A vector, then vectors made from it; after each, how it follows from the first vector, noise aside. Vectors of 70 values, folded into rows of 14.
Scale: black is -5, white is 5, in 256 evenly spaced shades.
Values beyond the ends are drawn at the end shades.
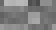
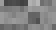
negated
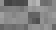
negated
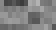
negated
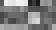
scaled up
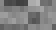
negated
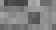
negated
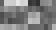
scaled up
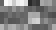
scaled up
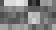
scaled up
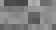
negated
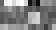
scaled up
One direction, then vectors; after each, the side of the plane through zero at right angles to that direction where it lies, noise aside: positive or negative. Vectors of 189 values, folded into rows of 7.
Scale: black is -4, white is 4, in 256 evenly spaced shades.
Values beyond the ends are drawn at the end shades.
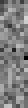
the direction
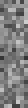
positive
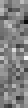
negative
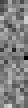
positive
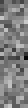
positive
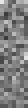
negative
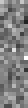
negative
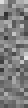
negative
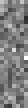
negative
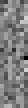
positive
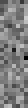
positive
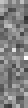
negative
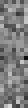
positive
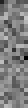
positive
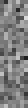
positive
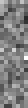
negative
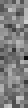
positive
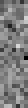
positive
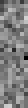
positive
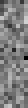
positive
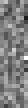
negative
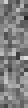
negative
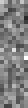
negative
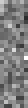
negative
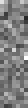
negative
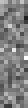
negative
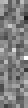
negative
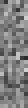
positive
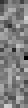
positive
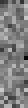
positive
